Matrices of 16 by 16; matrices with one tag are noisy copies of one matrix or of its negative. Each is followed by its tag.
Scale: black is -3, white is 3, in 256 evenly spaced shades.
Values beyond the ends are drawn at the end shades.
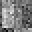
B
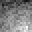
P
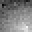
P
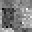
B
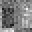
B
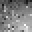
P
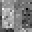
B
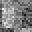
B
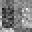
B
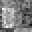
B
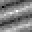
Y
